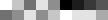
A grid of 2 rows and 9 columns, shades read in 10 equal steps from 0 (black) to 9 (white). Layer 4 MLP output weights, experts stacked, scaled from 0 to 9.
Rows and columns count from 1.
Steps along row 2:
up up down up up down same down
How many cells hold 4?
2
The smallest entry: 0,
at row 1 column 6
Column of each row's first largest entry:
1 6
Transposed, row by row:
9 4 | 7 5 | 4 8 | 8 5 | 5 7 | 0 9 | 1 8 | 2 8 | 3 6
